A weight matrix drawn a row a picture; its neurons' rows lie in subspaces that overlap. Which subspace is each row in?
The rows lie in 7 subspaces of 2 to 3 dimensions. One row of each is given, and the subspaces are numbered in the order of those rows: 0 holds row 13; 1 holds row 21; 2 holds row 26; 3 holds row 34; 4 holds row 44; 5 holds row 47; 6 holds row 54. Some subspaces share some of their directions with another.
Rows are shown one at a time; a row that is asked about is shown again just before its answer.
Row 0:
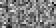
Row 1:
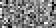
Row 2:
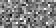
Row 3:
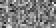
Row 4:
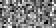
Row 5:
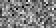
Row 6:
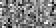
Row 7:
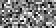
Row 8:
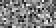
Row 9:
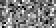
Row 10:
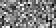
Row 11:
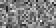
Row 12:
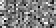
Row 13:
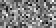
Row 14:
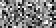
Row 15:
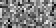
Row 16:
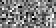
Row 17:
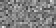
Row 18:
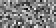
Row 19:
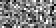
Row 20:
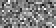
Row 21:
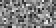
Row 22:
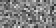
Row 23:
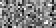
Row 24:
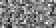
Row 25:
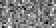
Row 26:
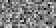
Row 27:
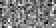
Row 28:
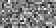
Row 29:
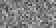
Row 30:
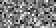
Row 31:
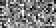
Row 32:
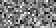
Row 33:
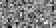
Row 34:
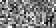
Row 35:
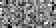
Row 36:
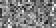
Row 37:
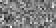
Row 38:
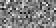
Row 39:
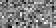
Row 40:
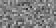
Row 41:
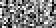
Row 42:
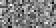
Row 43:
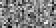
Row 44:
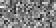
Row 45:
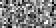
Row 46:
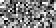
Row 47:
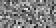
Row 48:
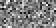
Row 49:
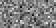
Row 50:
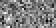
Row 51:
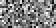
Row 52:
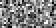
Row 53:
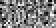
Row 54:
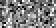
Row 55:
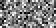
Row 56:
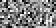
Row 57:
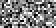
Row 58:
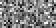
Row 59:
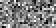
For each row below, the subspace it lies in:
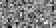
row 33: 2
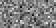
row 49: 3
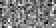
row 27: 3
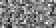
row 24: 2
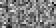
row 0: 0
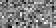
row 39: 2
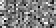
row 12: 4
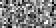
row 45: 1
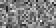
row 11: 0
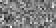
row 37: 6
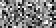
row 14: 0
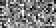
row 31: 1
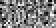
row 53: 3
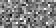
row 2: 2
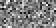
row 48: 4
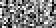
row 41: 6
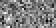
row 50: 6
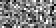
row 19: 5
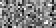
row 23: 0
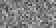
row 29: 0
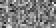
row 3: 0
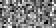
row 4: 1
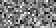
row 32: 3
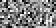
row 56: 3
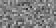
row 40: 5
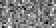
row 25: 6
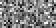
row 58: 3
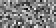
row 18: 5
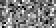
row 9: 6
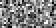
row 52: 1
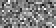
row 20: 2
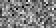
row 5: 4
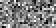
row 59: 5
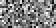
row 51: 5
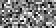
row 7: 2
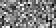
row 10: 6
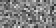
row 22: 5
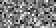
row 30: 3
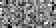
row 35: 6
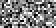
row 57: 2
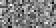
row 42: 5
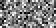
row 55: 4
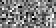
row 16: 3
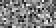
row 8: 1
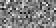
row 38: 4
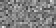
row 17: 5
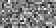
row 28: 2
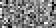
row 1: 6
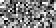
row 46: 4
